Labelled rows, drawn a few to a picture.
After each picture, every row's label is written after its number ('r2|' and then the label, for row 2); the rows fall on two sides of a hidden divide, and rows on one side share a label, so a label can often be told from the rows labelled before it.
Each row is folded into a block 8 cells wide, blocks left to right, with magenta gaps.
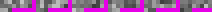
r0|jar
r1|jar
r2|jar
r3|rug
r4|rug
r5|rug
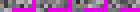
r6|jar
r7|jar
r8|jar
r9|rug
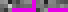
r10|rug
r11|rug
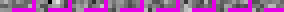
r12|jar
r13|jar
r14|rug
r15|rug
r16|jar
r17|rug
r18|rug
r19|jar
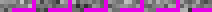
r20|jar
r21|rug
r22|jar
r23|jar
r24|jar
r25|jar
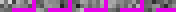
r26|jar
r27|jar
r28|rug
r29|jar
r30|rug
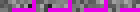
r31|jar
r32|jar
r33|rug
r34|jar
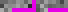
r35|jar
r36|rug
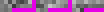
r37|rug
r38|jar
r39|jar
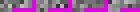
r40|rug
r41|jar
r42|rug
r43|jar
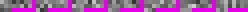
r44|rug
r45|jar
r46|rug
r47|jar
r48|jar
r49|rug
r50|jar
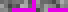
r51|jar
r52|rug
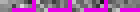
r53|jar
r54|rug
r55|rug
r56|rug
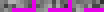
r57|jar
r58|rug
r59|rug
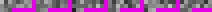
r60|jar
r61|rug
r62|rug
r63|rug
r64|rug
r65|rug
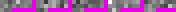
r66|jar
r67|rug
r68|rug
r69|jar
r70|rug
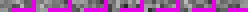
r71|jar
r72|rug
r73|rug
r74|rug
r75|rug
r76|rug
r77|rug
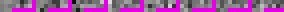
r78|rug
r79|rug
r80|rug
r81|jar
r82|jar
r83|jar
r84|rug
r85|rug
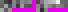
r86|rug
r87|jar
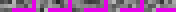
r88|rug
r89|rug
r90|rug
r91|jar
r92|rug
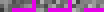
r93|rug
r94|jar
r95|jar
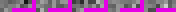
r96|rug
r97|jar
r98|rug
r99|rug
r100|jar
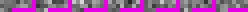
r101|jar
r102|rug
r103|jar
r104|rug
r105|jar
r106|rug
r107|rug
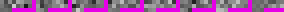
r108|jar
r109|jar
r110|rug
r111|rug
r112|rug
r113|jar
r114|jar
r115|rug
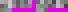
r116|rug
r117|jar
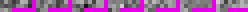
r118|jar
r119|rug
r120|jar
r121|rug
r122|jar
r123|jar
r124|jar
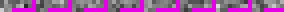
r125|jar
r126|jar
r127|jar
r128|jar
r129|jar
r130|rug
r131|jar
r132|jar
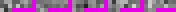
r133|jar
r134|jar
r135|jar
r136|rug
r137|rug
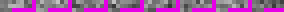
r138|jar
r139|jar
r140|jar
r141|jar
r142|jar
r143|jar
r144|jar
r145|rug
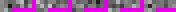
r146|jar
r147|rug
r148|rug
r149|jar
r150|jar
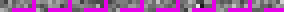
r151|jar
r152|jar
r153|rug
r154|rug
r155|jar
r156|rug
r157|jar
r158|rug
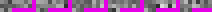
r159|jar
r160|jar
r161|jar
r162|rug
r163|jar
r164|rug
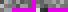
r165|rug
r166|jar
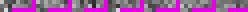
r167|jar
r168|jar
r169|rug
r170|rug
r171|jar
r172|jar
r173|rug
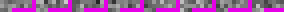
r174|rug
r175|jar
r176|rug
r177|rug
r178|jar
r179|jar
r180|rug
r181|rug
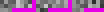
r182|jar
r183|jar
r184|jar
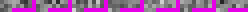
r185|rug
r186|rug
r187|jar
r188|jar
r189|jar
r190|jar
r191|jar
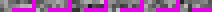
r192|rug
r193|jar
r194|rug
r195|jar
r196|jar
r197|jar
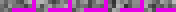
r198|rug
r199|rug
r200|rug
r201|rug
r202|jar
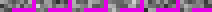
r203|jar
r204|rug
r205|jar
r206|jar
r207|rug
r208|rug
